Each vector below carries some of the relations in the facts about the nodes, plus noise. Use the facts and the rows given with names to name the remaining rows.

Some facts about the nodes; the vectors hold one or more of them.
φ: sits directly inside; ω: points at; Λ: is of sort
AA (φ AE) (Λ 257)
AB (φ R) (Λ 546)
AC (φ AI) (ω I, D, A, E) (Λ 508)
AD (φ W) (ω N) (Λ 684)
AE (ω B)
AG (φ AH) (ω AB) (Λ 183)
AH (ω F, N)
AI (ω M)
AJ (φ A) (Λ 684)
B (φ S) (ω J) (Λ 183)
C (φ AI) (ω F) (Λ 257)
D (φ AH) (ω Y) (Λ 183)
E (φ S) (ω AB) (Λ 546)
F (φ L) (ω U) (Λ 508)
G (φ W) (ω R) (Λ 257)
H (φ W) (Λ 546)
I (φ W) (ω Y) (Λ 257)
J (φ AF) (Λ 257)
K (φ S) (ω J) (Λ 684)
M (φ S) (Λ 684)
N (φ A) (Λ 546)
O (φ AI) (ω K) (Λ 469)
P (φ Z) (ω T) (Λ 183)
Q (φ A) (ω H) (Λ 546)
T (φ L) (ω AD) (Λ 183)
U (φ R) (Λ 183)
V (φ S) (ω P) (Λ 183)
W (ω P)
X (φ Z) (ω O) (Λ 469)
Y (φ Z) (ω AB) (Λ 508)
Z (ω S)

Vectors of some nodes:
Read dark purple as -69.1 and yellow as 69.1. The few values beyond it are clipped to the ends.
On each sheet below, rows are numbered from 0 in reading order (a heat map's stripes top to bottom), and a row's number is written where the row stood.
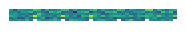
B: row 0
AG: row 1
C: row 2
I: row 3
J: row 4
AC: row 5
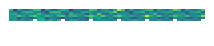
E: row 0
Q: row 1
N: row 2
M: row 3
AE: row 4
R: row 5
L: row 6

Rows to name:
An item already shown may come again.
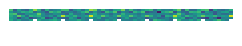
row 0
S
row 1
AG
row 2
AD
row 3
AC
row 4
AC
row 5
C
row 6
Z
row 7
W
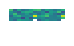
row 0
O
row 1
F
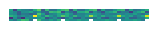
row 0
V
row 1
Z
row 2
AI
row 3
AE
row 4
AH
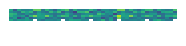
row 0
D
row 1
Y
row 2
G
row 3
U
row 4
Y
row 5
AA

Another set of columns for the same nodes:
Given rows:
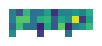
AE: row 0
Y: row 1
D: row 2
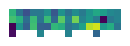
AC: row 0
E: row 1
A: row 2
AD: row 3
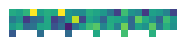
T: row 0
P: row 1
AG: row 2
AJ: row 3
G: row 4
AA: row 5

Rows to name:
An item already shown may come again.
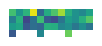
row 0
V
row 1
U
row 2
Q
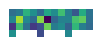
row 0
B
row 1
F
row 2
AE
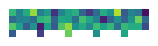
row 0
W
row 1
Y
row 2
M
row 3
N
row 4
J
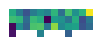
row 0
AC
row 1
C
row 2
V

